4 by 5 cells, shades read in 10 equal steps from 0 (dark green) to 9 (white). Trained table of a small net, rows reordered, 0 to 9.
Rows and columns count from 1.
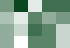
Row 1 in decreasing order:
8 4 2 2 0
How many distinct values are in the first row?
4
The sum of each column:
20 24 16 13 20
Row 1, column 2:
0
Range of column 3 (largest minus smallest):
6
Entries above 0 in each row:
4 5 5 5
